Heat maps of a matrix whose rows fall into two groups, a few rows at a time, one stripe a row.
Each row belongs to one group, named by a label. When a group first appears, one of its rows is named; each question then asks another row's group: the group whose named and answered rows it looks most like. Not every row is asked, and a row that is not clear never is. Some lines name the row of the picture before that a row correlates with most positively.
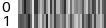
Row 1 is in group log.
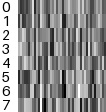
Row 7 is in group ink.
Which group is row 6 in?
log
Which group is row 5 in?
log
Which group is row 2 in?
ink
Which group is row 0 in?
log
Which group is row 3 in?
ink
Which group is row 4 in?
ink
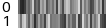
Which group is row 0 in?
log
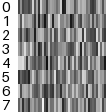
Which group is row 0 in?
log
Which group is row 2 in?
log
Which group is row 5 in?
log
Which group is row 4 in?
ink
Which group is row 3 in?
ink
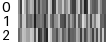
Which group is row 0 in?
ink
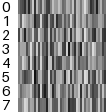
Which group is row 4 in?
ink
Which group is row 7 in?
ink
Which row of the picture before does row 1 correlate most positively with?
1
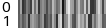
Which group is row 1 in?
log
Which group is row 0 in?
log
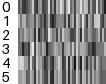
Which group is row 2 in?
ink
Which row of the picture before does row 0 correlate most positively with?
1
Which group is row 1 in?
ink
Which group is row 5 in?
ink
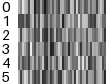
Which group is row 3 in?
ink
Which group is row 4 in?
log
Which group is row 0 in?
ink
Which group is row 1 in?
log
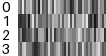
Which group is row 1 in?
log
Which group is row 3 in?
ink
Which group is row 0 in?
ink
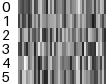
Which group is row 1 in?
log
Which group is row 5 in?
ink
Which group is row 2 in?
ink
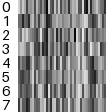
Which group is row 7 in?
log
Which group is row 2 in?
ink
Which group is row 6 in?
log
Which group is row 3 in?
ink
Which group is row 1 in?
log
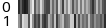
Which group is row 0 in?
log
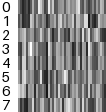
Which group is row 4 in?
ink
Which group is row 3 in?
ink
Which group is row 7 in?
log
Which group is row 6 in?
ink
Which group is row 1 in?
log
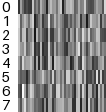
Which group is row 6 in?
ink
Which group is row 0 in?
log
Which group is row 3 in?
ink
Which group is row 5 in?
log
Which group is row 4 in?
ink
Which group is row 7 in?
ink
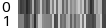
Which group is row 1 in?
log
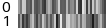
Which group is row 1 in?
log
